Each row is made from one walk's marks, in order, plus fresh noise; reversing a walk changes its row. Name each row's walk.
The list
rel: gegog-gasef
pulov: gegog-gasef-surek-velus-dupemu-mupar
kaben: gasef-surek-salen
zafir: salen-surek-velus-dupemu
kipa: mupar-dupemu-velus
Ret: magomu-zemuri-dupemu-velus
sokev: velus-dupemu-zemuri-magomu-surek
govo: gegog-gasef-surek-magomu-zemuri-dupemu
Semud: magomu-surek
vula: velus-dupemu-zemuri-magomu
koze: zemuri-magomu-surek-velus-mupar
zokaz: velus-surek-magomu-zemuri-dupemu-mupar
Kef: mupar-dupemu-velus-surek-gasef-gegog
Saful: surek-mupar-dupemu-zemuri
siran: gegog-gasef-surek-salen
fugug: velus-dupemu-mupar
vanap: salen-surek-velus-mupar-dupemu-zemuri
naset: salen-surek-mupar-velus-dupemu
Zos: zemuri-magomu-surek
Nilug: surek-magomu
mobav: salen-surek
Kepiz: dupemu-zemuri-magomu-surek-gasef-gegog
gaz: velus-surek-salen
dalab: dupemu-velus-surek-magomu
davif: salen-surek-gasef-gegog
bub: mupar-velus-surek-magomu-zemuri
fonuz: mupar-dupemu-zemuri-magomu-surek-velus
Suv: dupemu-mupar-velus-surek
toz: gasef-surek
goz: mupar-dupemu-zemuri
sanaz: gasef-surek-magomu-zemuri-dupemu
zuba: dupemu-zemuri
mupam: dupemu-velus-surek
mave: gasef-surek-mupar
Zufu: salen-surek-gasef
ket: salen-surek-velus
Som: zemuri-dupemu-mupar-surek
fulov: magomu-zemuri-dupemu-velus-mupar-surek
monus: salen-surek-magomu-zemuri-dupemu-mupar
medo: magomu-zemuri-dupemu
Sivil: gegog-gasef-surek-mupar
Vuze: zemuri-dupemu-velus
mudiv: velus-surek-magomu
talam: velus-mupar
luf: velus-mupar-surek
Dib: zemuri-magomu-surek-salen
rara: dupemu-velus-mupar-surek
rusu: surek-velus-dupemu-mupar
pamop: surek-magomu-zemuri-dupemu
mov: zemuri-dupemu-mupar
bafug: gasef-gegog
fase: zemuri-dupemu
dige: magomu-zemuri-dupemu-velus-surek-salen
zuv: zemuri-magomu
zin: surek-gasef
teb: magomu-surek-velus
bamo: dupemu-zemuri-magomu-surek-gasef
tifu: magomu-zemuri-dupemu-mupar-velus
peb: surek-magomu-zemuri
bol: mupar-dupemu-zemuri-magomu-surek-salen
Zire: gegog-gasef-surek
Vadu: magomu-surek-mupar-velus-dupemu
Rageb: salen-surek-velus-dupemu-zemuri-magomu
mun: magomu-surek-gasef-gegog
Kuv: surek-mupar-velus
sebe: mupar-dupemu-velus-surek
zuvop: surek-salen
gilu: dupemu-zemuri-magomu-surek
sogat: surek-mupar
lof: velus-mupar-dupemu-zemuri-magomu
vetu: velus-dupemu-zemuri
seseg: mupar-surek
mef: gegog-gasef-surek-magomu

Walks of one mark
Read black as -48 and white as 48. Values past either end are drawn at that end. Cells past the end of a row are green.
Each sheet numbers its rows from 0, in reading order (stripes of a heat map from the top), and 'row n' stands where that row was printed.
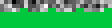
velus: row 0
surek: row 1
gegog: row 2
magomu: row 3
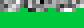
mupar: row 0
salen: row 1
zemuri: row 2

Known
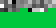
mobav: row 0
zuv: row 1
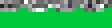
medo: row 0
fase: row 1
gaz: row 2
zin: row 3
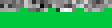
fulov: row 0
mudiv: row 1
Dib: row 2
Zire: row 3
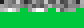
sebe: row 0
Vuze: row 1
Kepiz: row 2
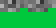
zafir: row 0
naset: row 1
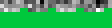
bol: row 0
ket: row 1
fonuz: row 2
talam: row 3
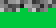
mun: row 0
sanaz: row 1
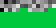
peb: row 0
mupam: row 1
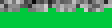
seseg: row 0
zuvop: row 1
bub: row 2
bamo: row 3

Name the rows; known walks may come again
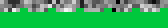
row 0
lof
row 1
zuba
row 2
kipa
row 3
pulov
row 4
Nilug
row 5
vetu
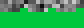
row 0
mave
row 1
Semud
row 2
seseg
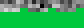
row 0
fonuz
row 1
mudiv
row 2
Rageb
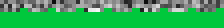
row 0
rusu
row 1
kaben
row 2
bamo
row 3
Dib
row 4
fugug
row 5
peb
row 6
dige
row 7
davif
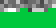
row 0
Vuze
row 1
koze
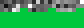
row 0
sogat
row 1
Zufu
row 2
medo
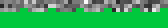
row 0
tifu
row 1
mov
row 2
naset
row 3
rel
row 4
pamop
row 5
Saful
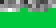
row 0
sebe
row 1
Sivil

